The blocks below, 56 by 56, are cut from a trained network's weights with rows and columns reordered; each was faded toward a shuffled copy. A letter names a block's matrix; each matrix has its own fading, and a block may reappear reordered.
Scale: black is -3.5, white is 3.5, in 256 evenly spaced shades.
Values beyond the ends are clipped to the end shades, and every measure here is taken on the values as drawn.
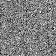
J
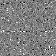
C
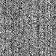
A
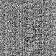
A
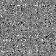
C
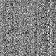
A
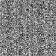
A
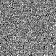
C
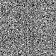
J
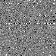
C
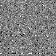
C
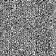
A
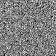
J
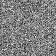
J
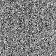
J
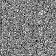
J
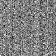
A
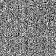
A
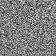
C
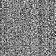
A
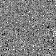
C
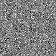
C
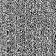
A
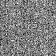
J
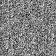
J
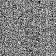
J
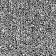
J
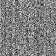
A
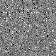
C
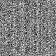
A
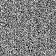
J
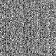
A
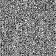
J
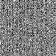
A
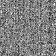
A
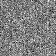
J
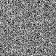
J
